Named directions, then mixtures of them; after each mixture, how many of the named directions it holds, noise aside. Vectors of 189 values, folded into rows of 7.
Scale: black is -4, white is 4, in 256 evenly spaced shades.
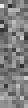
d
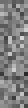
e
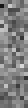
one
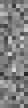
one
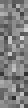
one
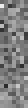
one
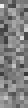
two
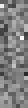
two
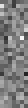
two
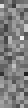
two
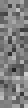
two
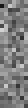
one
